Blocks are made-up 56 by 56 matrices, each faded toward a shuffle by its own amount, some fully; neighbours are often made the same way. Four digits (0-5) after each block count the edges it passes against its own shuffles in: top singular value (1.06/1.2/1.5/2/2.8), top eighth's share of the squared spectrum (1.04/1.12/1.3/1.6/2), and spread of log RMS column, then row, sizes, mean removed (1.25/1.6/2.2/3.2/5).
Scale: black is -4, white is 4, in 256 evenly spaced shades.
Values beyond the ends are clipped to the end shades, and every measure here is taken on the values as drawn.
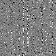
2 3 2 0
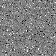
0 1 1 0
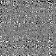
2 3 3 3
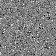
0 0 0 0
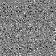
3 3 1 1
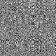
4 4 2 2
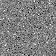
0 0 0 0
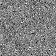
0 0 0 0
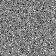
0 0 0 0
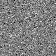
0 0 0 0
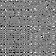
4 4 2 2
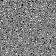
1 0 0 0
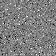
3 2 0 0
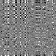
5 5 3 3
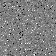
2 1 0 1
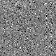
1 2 2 0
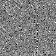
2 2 2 0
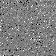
1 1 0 0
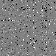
2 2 2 1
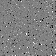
2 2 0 0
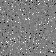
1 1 1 0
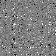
2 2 2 1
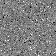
1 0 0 0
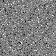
1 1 0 0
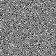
2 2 0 0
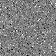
1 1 0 0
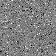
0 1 0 0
